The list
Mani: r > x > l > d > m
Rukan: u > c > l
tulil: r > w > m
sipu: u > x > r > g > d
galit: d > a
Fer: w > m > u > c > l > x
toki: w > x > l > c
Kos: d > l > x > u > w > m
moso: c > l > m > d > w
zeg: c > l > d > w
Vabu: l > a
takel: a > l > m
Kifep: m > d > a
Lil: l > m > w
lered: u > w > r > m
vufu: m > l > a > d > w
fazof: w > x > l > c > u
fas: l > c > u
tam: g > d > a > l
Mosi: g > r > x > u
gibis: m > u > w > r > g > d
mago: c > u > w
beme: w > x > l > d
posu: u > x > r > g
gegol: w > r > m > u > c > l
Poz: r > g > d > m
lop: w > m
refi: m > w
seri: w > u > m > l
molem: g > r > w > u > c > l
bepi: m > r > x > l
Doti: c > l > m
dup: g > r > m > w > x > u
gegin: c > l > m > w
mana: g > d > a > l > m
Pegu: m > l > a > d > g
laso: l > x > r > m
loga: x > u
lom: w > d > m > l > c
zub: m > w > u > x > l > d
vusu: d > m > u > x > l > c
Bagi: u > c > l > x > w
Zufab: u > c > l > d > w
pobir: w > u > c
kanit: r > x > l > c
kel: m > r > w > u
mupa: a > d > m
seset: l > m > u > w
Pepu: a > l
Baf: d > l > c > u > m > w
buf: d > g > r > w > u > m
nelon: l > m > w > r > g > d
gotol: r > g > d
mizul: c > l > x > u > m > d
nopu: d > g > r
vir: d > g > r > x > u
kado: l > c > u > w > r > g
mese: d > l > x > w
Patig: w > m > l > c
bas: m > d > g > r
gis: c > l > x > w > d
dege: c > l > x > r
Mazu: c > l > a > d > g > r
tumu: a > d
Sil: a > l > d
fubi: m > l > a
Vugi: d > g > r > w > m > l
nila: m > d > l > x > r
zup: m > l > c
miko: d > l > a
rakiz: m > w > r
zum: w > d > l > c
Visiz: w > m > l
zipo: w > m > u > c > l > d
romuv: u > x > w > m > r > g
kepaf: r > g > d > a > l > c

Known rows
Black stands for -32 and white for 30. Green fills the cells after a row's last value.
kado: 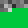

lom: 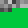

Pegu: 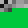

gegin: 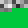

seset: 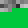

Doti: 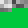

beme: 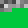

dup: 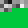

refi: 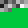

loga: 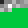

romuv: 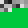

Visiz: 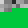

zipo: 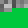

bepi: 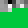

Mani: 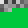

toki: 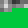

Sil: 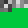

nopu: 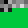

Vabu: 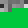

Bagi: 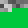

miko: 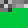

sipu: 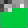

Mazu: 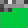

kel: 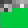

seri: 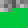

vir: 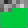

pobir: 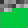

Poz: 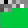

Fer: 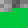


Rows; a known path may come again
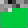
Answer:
laso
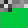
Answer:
miko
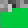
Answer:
gegol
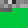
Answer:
lom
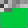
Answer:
fubi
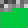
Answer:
beme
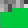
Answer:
Pepu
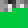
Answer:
bepi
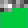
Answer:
dege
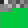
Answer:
fas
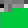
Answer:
Vabu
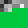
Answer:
sipu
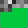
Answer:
zum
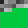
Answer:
pobir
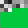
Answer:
romuv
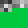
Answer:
kel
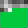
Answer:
kanit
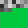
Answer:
moso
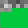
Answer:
fazof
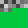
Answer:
mese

